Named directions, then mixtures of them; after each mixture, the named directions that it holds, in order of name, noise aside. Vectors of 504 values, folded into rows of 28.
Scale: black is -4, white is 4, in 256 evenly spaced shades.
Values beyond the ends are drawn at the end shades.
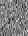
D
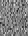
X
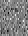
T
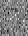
T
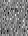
T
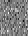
T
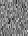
D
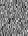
D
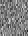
D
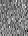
D, X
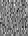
X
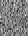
X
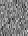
D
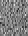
X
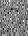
T, X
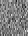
D, X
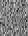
X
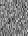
D
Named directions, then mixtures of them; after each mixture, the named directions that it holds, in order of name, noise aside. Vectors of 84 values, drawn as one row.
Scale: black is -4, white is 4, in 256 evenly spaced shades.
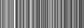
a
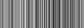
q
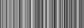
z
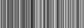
z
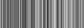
q, z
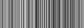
q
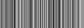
a, q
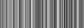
z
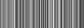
a, q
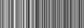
a, q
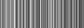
a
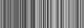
q, z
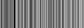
a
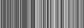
q, z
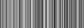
z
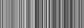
q, z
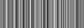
a, z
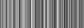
z
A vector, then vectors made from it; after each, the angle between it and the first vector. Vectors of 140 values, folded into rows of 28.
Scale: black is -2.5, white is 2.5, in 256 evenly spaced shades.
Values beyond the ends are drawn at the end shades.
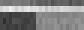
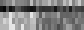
nearly opposite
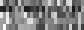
partly opposed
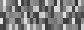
orthogonal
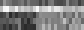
nearly parallel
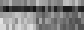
nearly opposite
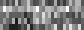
partly aligned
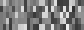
orthogonal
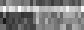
nearly parallel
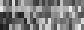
partly aligned
